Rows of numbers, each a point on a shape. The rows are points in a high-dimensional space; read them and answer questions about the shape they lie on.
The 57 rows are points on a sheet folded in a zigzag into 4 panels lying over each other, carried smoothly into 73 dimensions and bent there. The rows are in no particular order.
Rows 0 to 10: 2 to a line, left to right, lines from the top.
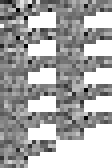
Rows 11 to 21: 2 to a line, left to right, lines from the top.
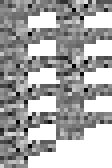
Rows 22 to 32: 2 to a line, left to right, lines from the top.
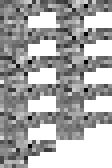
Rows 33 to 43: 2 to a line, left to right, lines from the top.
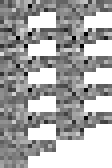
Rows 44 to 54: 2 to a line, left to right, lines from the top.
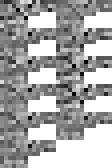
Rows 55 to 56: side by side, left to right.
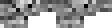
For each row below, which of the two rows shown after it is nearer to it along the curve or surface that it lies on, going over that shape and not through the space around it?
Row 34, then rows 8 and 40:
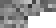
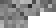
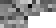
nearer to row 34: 8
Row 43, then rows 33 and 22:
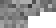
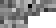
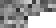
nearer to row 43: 22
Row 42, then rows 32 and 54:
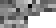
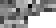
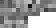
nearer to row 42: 54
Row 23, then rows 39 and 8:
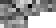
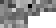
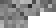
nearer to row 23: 39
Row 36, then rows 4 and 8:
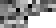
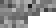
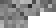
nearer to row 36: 4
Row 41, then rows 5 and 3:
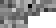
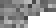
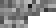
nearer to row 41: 3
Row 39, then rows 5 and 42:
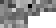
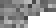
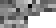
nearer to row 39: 42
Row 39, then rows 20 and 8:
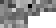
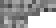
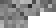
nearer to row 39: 20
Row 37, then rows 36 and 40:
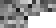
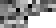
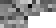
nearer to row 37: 40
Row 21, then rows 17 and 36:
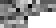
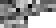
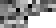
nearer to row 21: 36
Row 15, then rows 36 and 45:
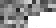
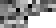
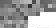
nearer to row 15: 45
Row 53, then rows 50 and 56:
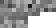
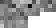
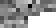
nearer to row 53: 56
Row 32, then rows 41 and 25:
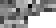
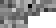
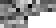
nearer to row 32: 41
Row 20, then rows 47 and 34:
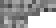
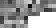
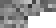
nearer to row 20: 47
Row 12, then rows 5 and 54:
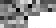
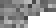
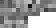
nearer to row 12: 5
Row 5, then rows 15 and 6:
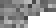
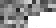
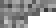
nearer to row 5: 15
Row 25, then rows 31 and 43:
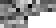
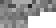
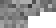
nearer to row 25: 31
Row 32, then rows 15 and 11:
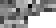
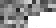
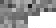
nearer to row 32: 11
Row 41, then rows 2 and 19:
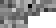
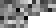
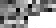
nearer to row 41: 19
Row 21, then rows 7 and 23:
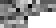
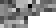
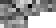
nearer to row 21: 23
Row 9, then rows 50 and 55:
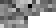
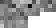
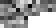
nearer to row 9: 55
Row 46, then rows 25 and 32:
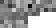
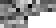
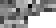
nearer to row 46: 32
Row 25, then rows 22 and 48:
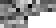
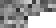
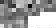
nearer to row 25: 48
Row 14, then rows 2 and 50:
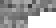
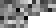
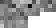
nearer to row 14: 50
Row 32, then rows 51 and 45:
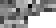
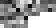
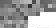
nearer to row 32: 51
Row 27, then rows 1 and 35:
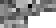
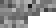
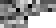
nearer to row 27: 35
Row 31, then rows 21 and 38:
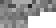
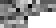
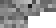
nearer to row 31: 38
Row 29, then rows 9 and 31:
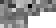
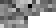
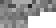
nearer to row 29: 9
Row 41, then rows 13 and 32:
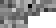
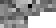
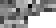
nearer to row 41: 32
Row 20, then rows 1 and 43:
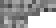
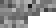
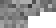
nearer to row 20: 1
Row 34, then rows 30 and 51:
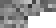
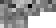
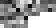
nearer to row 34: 30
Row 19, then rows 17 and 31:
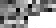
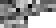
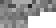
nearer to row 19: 17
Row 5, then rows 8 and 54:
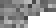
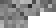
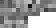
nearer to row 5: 8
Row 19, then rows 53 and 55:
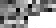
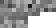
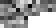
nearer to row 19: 55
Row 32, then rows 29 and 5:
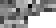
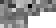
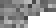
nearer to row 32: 29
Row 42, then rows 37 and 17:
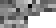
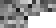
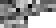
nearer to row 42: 17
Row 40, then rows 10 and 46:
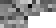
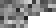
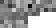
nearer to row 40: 10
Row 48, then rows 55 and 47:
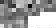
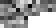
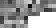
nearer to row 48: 55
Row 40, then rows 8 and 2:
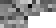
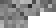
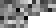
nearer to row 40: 2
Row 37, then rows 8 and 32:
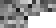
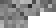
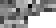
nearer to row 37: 8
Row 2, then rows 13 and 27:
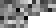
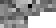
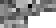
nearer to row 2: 13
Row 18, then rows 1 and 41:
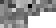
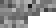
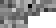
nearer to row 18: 41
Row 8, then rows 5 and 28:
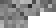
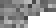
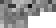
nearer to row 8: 5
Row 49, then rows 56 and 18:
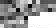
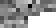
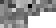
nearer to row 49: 56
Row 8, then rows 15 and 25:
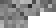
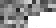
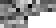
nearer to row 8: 15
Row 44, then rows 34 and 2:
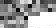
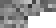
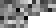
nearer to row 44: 2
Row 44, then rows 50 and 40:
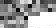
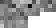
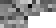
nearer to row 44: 40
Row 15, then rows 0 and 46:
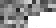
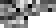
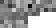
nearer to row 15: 0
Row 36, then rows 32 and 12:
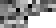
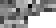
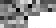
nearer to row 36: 32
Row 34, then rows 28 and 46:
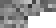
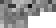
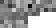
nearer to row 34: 28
